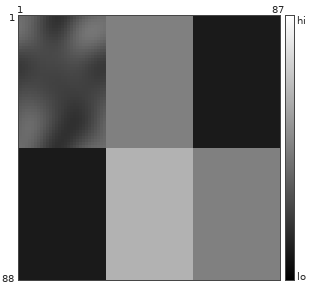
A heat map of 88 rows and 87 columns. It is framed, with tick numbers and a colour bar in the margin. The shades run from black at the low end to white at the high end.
It is made of 2 by 3 panels. Panel 1,1: low, smooth. Panel 1,2: middling, flat. Panel 1,3: very low, flat. Panel 2,1: very low, flat. Panel 2,2: high, flat. Panel 2,3: middling, flat.
